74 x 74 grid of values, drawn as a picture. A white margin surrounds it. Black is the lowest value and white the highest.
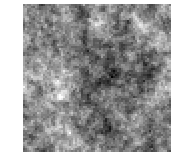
Overall the values sit about 50% of the way up the scale. The centre is the ninth with the lowest average. The halves do not mirror each other. The field is mottled with small blotches. The middle left is the ninth with the highest average.
